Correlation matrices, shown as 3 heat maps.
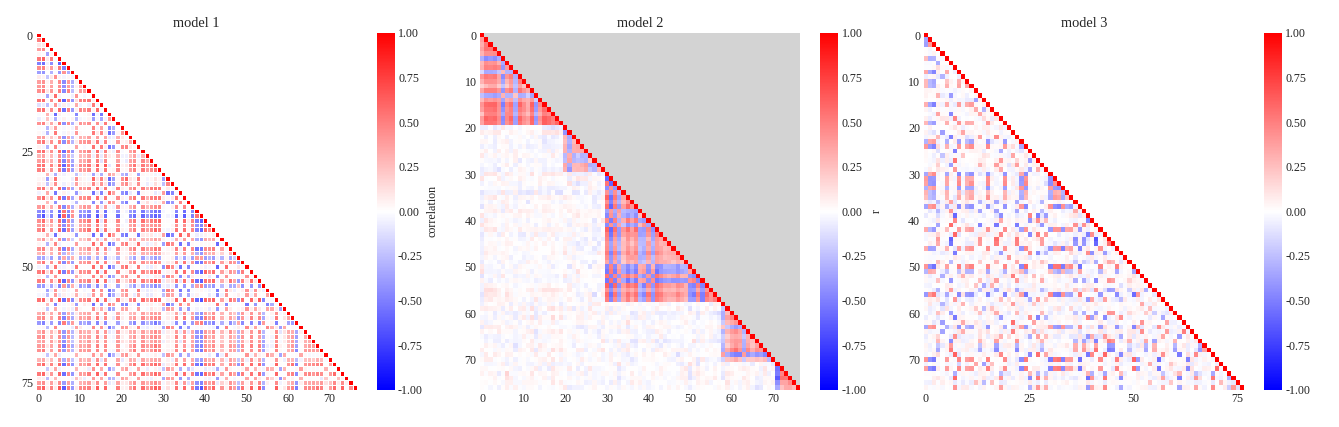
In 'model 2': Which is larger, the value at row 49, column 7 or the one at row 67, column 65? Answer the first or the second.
the second
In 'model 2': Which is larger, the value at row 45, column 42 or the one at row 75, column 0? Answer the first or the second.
the first
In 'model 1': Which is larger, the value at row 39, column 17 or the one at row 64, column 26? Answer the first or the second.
the second
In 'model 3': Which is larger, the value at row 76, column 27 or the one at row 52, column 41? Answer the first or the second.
the first
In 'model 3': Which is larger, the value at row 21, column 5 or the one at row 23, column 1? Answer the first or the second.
the second
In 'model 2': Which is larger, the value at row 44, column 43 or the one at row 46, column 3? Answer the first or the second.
the first
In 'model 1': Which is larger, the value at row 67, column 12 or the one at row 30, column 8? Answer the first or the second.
the first
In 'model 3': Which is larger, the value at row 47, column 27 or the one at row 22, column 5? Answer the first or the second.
the second
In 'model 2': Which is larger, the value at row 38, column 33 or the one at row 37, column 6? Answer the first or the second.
the first
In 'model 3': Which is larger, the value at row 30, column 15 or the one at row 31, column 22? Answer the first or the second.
the second
